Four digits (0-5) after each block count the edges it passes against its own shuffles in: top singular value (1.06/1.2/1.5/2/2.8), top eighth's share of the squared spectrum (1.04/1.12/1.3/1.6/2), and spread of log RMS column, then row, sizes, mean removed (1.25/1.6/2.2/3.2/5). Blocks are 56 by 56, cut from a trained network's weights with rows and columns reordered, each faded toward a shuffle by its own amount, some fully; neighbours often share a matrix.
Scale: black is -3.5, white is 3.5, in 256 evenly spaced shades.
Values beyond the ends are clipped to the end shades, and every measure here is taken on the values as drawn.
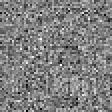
3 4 2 1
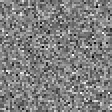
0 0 0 0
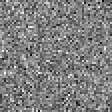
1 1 0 0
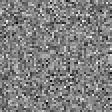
2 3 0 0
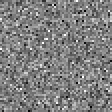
0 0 0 0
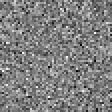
1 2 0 0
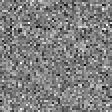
2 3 1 1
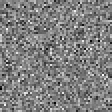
1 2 0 1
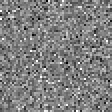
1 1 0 0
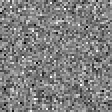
0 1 0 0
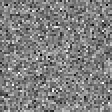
0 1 0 0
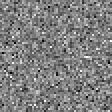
0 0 0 0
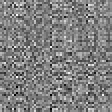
4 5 3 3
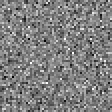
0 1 0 1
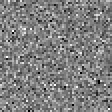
0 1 0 0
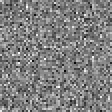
3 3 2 0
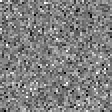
1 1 0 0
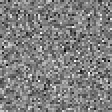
2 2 1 1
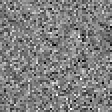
2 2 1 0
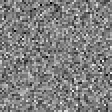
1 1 0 0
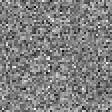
3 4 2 1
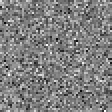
0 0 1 0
